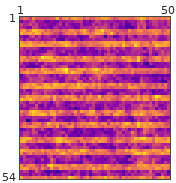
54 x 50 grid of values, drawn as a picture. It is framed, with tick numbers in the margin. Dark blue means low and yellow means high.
Horizontal stripes repeat 12 times down the table. There is no overall slope. The grain runs across in streaks. Overall the values sit about 50% of the way up the scale.
